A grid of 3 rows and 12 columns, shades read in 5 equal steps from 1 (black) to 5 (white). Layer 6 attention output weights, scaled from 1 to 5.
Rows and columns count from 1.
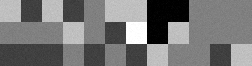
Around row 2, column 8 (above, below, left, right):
1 4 5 4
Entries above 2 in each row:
8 10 6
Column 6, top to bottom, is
4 2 3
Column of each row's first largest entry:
1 7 8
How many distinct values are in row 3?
3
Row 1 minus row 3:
2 0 2 -1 1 1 2 -3 -2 0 1 -1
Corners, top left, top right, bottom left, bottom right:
4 3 2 4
